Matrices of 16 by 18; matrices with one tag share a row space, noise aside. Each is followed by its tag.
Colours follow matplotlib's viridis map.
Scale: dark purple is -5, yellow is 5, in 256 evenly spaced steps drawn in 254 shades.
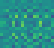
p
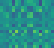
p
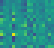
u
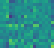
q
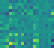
q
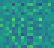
p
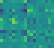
u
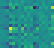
q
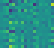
q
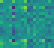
u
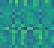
p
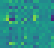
q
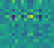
p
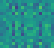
p
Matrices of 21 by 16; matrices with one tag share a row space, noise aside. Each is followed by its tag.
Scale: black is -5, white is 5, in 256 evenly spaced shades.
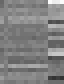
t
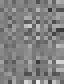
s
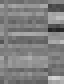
t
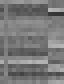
t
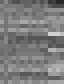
t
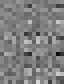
s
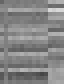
t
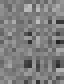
s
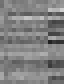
t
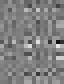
s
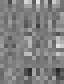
s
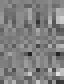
s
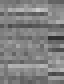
t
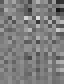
s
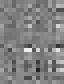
s
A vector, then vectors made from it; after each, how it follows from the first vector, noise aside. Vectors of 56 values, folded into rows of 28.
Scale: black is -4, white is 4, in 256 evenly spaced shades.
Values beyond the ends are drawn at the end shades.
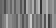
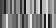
scaled up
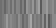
shrunk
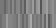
shrunk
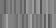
shrunk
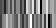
scaled up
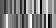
scaled up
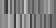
reversed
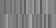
shrunk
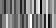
scaled up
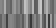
sign-scrambled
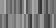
sign-scrambled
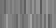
shrunk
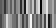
scaled up
